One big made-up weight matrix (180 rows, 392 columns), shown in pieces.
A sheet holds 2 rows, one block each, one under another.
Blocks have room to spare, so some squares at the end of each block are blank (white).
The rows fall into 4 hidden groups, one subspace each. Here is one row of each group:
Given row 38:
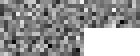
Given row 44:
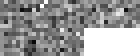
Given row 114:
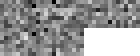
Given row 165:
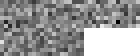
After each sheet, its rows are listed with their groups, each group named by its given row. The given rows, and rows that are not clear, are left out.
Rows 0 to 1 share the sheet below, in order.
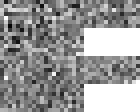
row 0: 44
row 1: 38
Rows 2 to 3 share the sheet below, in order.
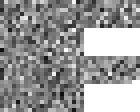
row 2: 165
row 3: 38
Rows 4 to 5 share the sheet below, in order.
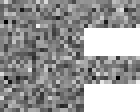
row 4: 44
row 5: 165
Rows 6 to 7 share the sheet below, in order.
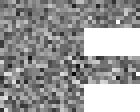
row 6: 165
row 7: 165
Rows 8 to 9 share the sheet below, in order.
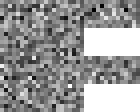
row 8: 44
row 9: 114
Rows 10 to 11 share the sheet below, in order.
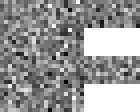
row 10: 44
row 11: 114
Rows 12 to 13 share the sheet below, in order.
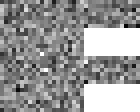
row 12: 38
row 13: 38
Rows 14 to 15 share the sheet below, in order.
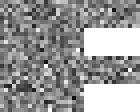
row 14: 38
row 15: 114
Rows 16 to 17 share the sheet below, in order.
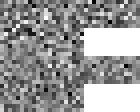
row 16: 114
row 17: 44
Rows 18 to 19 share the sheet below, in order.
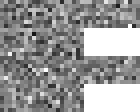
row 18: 114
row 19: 38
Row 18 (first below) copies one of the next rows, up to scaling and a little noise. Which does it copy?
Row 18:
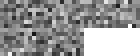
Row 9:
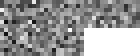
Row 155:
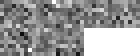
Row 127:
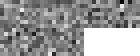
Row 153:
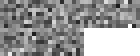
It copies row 153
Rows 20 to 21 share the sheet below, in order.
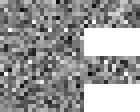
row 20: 44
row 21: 44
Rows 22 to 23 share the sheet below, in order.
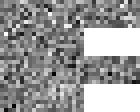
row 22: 114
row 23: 38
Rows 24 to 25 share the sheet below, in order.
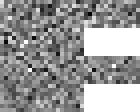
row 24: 44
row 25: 38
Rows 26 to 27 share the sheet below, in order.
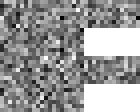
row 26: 165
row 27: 38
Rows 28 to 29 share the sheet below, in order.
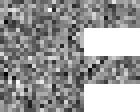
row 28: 44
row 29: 44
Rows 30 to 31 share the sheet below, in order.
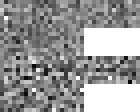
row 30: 44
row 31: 114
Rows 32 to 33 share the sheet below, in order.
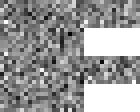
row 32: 38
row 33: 44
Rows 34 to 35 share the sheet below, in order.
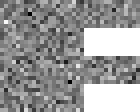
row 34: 38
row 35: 114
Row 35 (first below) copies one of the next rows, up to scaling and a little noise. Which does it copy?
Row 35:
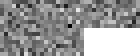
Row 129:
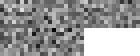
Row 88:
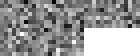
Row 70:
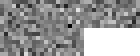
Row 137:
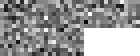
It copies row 70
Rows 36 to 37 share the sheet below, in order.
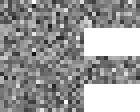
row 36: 38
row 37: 44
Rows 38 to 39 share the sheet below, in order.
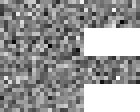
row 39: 165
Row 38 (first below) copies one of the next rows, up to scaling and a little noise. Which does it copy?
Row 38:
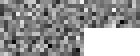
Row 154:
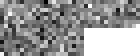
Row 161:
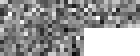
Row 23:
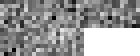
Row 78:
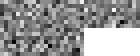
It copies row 78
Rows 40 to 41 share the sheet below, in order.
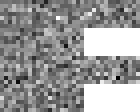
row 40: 44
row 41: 165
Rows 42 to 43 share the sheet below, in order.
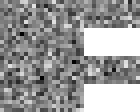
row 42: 114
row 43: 44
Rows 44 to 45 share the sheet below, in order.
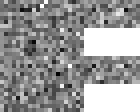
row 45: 44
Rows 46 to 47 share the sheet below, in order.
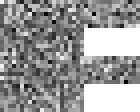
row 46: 38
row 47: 38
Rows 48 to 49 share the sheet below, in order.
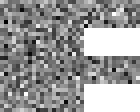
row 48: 44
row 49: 44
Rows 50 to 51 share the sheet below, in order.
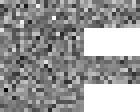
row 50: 38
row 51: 114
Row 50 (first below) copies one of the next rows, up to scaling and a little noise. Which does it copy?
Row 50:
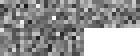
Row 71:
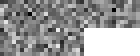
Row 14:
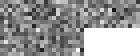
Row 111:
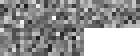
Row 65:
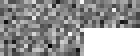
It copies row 111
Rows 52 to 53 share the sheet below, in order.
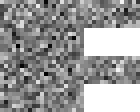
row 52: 38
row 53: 44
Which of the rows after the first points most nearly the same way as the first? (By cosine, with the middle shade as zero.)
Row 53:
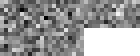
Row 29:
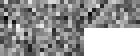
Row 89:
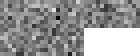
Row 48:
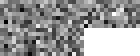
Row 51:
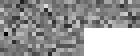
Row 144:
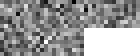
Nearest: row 48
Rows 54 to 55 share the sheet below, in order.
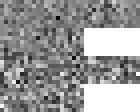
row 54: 44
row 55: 165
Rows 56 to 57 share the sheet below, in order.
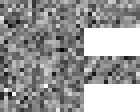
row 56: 165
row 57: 44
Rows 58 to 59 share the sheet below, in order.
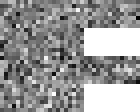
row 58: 165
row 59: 38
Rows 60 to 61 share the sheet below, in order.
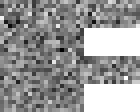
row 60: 165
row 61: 38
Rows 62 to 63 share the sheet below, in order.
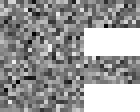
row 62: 38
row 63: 114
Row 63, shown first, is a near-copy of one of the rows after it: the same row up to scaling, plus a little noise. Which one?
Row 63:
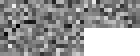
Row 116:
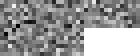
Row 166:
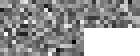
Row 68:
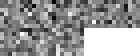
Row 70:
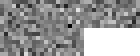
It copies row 116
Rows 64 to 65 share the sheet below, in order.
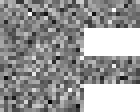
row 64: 38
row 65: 38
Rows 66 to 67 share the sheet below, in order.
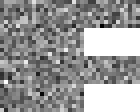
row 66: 165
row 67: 38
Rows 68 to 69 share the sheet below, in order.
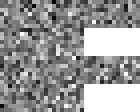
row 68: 114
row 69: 165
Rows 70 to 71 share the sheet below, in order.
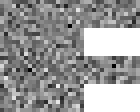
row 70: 114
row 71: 38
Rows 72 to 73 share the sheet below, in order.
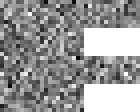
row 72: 38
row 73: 165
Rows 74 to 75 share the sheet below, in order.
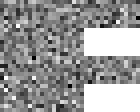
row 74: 165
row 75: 114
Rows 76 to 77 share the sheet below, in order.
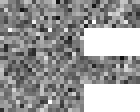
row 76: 44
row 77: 38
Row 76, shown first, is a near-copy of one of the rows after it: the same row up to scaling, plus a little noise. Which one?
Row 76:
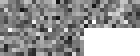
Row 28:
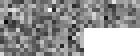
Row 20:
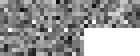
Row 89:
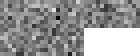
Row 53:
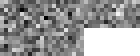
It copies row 20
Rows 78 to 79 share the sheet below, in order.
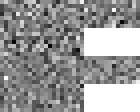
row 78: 38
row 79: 38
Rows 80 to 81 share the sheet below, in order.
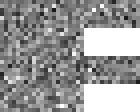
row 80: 44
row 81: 165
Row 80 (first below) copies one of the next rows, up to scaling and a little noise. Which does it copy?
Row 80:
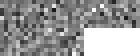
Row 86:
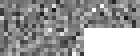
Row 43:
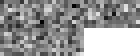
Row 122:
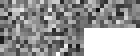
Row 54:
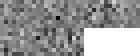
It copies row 86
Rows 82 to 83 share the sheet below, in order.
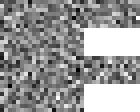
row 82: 165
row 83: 165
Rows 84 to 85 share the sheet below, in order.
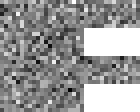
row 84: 38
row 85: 38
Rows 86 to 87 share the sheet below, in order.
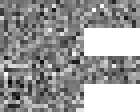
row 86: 44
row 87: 44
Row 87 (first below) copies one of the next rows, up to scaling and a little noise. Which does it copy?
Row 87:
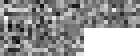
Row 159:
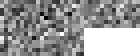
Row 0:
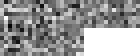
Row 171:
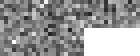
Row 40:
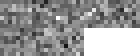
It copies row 0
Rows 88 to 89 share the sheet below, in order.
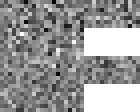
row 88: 114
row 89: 44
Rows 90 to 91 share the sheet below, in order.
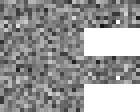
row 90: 165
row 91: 165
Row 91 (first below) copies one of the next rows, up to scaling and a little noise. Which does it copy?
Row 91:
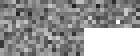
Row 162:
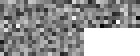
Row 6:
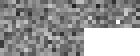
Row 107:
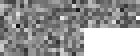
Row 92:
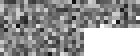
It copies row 6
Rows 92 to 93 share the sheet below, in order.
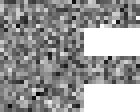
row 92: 165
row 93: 44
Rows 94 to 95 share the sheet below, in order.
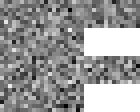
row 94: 44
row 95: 165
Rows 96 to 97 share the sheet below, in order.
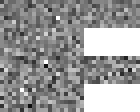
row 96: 44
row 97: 114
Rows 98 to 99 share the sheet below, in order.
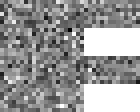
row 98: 114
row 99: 165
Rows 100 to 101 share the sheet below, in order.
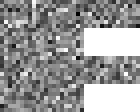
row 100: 165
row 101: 165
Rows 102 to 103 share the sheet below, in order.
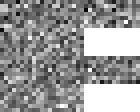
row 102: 38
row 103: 165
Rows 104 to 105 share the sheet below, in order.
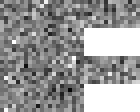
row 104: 44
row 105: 38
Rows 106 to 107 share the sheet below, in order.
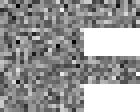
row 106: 114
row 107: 165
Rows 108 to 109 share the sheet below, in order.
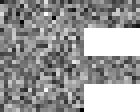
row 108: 38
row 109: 44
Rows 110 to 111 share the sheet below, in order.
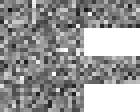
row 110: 165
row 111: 38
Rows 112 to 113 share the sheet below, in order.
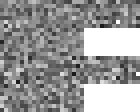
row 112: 165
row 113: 165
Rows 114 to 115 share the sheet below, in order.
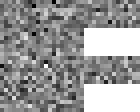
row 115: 114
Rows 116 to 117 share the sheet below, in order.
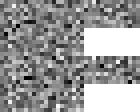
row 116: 114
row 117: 114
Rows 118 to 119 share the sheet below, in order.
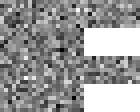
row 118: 165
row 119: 114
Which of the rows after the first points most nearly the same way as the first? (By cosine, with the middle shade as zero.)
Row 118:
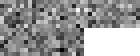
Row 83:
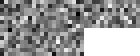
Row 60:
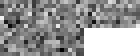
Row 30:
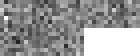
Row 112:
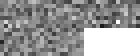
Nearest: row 60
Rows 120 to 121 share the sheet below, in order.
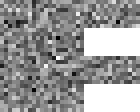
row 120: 165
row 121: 114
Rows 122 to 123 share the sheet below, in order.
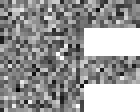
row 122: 44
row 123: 38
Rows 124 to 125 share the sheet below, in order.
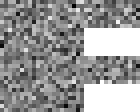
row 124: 165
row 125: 165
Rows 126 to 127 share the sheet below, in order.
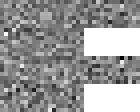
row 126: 114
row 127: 114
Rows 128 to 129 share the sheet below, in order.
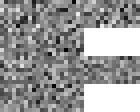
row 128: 165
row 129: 114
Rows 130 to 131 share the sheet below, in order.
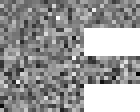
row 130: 44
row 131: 165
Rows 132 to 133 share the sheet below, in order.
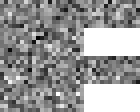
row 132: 44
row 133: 165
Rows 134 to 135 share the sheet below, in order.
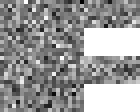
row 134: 114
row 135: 38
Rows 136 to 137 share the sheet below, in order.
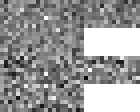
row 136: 44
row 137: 114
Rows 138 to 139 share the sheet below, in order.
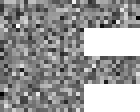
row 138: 165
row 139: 44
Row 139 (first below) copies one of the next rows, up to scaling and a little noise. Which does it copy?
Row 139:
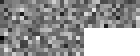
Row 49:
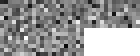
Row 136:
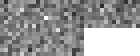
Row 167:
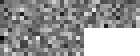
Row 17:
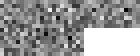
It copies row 167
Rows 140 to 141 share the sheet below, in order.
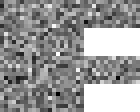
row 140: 44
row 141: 165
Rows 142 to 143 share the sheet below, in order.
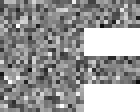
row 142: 165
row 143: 165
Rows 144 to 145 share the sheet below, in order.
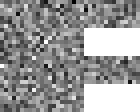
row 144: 38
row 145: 114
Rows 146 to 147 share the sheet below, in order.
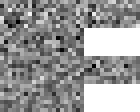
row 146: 165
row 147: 44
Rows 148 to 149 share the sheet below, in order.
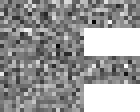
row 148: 114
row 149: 44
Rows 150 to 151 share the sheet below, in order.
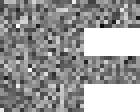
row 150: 165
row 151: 38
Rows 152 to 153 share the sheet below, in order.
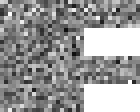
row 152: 38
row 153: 114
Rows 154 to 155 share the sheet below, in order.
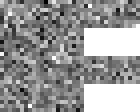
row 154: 38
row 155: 114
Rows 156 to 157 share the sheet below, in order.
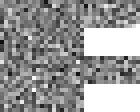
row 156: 38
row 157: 114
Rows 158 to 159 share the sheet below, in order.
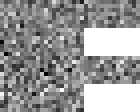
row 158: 38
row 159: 44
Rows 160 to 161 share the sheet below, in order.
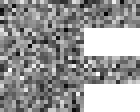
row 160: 38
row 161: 38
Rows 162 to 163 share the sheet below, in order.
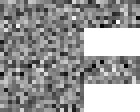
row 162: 165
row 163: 44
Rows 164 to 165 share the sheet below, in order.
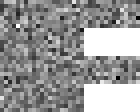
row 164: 165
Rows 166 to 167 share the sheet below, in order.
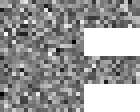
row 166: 114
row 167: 44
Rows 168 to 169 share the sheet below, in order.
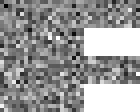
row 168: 165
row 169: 165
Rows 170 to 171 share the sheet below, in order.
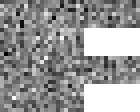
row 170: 38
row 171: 44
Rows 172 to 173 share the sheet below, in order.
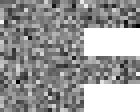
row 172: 38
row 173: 165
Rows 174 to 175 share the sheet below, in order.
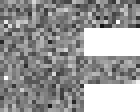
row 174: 165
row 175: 38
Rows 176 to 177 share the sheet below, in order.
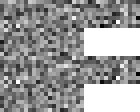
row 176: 165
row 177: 165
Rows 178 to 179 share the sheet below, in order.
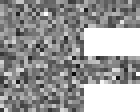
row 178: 38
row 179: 165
